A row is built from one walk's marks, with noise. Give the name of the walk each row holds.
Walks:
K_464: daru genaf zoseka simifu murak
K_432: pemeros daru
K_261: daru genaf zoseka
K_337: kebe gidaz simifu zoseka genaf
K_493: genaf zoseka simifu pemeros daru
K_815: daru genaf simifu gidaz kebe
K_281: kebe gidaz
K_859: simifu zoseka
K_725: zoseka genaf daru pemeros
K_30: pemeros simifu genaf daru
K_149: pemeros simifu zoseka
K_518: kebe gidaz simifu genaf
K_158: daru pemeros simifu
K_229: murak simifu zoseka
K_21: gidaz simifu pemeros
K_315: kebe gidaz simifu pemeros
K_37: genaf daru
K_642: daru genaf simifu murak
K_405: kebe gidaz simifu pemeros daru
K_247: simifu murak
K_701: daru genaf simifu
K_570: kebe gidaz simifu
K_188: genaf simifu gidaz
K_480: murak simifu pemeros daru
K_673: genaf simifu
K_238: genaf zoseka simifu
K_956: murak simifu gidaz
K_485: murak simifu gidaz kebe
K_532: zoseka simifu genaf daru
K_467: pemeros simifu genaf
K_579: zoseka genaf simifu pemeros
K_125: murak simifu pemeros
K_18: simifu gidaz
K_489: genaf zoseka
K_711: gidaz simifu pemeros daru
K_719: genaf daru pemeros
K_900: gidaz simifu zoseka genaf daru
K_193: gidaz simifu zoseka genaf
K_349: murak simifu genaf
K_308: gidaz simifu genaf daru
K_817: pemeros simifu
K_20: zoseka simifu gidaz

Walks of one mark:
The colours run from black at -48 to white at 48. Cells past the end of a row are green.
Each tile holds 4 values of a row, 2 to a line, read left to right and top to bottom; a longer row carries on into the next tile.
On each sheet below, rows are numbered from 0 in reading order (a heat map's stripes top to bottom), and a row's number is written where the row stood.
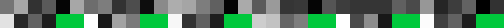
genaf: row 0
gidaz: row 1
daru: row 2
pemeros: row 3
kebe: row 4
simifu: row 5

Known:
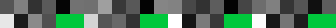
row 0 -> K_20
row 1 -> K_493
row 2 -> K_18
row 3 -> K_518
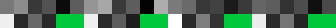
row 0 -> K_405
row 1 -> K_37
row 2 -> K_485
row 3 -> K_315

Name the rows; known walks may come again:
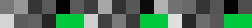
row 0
K_467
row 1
K_489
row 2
K_21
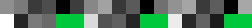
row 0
K_956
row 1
K_30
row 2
K_37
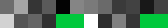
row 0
K_493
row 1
K_485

